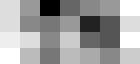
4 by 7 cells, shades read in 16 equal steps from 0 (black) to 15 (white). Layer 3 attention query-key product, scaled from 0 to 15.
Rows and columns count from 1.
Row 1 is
13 9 0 6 8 9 15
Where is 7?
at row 2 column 3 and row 4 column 3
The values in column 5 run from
2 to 10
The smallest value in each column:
13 8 0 6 2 5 12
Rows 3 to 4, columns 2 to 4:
13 8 12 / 11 7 11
